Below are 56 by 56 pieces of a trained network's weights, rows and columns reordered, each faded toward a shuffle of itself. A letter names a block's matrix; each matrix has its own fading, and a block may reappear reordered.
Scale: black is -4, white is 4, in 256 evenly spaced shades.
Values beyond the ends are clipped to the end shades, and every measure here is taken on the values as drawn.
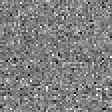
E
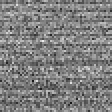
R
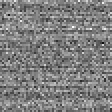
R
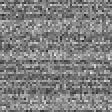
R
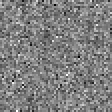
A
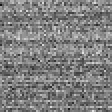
R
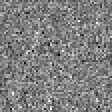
A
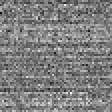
R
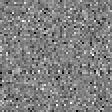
E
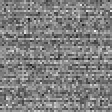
R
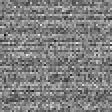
R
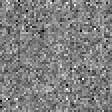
A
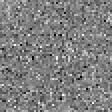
E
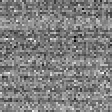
R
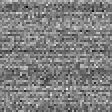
R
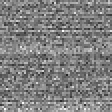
R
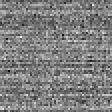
R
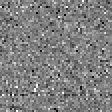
E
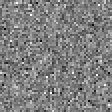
A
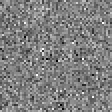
A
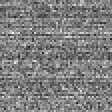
R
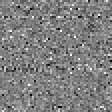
E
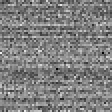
R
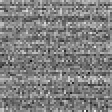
R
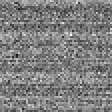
R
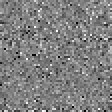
E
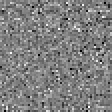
E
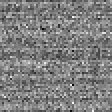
R
